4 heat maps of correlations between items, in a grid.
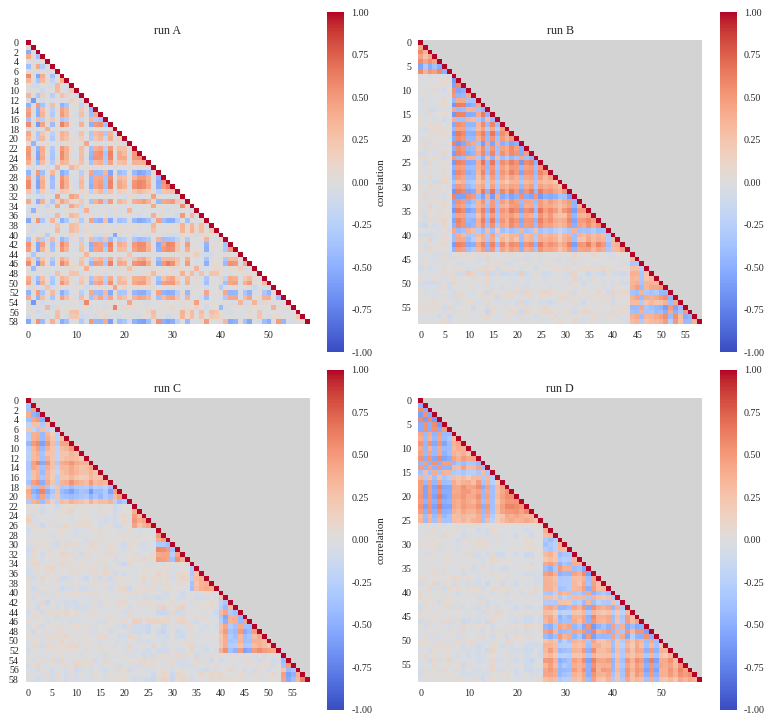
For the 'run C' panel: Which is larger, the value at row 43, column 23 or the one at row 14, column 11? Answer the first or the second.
the second
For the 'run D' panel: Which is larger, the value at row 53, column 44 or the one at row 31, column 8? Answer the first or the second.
the first
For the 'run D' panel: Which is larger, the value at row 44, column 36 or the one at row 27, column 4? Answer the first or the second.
the first
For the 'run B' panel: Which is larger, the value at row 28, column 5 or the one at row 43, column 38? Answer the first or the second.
the second
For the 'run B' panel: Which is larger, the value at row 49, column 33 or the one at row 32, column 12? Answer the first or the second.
the first
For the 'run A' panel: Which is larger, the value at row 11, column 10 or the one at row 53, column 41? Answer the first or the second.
the first
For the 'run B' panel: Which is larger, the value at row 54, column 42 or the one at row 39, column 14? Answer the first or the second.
the second
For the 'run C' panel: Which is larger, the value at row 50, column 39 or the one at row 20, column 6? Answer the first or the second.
the second
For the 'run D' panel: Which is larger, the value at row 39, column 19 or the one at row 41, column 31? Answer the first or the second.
the first
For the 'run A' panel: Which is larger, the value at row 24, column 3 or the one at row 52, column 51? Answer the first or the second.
the first
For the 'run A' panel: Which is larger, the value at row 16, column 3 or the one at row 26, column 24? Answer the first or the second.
the second
